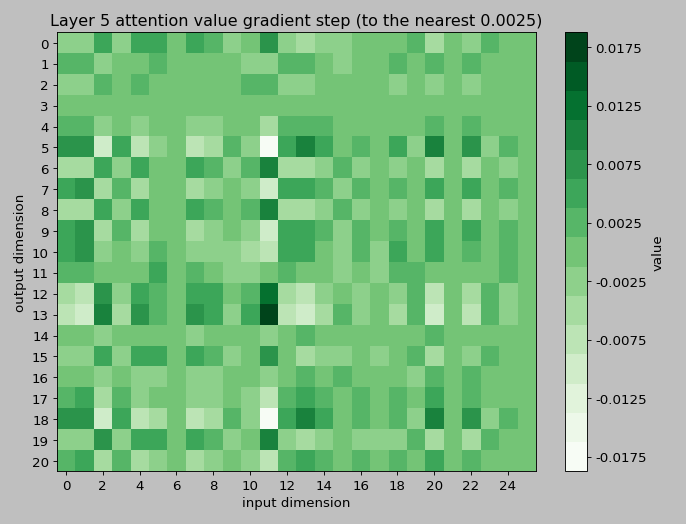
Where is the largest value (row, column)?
13 11
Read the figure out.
Title: Layer 5 attention value gradient step (to the nearest 0.0025)
x-axis: input dimension, ticks 0 2 4 6 8 10 12 14 16 18 20 22 24
y-axis: output dimension, ticks 0 1 2 3 4 5 6 7 8 9 10 11 12 13 14 15 16 17 18 19 20 (0 at the top)
Colour bar: value, ticks -0.0175 -0.0125 -0.0075 -0.0025 0.0025 0.0075 0.0125 0.0175
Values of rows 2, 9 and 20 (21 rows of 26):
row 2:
-0.0025 -0.0025 0.0025 0 0.0025 0 0 0 0 0 0.0025 0.0025 -0.0025 -0.0025 0 0 0 0 -0.0025 0 -0.0025 0 -0.0025 0 0 0
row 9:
0.005 0.0075 -0.005 0.0025 -0.005 0 0 -0.005 -0.0025 0 -0.0025 -0.01 0.005 0.005 0.0025 -0.0025 0.0025 0 0.0025 0 0.005 0 0.005 0 0.0025 0
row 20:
0.0025 0.005 -0.005 0.0025 -0.005 -0.0025 0 -0.005 -0.0025 0 -0.0025 -0.0075 0.0025 0.005 0.0025 0 0.0025 0 0.0025 0 0.005 0 0.0025 0 0 0
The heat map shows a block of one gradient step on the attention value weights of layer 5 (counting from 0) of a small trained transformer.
